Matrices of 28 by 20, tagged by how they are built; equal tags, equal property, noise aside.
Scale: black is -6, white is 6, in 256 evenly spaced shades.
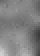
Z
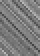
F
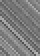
F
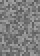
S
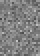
S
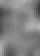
Z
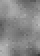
Z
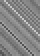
F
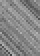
F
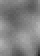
Z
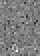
S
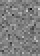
S
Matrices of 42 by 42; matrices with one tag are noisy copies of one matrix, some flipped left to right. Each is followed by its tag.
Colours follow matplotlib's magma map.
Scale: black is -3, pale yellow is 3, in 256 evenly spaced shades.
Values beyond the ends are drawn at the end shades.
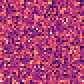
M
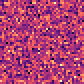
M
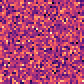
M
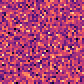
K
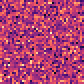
M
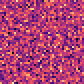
K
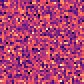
M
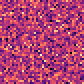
K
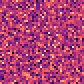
K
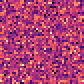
M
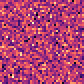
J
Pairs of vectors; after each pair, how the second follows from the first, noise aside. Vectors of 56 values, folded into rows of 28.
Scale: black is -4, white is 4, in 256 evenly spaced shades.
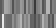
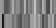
negated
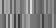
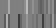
partly zeroed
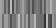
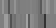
partly zeroed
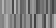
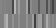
partly zeroed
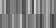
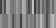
negated
